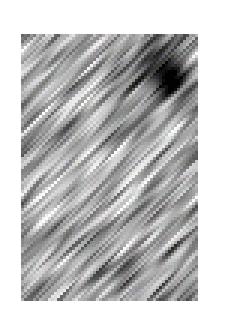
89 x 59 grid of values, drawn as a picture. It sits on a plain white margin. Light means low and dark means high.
Grain: diagonal, up to the right. Bumps: one, in the top right. Ninth with the highest average: top right. Mirror symmetry: none.
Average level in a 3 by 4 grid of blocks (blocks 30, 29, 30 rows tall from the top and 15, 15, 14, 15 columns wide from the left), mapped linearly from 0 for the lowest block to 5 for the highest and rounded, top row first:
0 0 3 5
0 0 0 1
1 1 1 1
